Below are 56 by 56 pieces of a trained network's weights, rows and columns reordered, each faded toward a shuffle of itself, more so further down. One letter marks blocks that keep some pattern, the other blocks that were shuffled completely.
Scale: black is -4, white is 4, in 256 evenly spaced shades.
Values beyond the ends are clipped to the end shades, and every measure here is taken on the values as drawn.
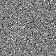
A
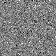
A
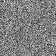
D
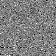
A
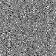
A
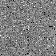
A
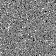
D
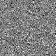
A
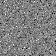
D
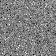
D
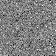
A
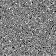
D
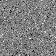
D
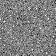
A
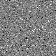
A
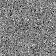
D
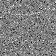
D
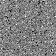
D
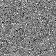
D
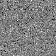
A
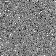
D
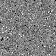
D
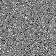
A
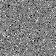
D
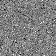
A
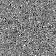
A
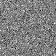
D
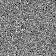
D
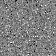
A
